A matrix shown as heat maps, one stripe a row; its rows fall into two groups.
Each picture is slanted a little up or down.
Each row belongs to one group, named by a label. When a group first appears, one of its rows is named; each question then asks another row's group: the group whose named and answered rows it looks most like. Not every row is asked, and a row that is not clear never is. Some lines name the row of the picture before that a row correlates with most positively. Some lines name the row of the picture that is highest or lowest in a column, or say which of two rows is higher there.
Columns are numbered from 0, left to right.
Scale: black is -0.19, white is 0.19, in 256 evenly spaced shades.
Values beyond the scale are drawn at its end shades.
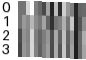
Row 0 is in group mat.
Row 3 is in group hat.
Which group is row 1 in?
hat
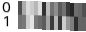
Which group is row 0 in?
mat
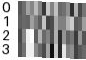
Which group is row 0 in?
mat
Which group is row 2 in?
mat
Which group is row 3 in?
mat
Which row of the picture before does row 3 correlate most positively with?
1
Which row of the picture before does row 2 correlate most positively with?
1
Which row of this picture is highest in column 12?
1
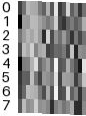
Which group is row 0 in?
mat
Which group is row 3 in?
hat
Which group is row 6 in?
mat
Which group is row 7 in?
hat
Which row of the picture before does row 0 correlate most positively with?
0
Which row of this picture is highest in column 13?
3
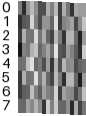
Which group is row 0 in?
mat
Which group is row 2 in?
hat
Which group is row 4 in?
mat
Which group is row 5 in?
hat
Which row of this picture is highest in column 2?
4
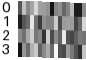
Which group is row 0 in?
hat
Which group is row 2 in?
mat
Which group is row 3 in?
hat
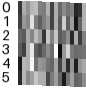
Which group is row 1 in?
hat
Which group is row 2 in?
mat
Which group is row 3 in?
mat
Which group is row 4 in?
hat
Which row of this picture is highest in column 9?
3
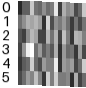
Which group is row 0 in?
hat
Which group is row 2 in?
mat
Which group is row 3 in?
mat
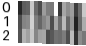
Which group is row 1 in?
hat
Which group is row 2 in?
hat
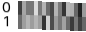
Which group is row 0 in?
hat
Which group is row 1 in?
mat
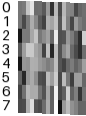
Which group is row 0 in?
mat
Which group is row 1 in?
mat
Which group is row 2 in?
hat
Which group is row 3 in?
mat
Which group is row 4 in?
hat
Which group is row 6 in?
mat
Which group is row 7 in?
mat
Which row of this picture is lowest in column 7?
4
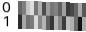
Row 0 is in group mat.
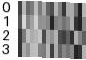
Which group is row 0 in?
hat
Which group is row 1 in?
hat
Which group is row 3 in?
hat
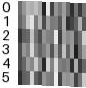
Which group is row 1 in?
mat
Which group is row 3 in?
hat
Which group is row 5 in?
hat
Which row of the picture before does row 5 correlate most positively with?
3
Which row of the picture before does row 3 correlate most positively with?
3
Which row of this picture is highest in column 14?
4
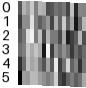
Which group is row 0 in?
hat
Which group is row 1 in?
hat
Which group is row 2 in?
mat
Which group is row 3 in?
mat
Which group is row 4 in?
mat
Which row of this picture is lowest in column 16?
2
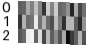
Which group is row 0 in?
mat
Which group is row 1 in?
hat
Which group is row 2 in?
mat
